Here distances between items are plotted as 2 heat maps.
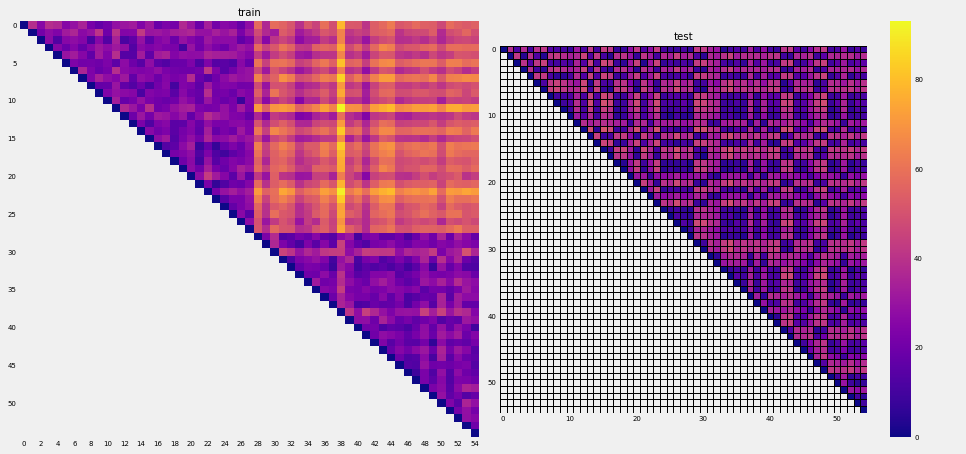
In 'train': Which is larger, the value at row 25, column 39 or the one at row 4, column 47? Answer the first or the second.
the first
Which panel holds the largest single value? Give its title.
train
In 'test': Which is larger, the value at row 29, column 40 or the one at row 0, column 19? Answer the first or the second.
the first
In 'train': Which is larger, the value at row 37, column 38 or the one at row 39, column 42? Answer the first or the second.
the first
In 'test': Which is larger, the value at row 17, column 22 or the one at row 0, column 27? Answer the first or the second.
the first
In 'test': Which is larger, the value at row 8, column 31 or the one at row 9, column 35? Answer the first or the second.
the first
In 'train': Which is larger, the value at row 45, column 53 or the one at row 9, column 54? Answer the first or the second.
the second
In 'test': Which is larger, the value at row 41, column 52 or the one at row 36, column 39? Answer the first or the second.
the second
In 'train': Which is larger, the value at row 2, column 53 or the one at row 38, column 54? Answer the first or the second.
the first
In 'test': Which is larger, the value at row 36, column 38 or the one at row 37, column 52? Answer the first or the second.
the second
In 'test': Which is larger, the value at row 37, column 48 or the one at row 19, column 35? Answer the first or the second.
the first
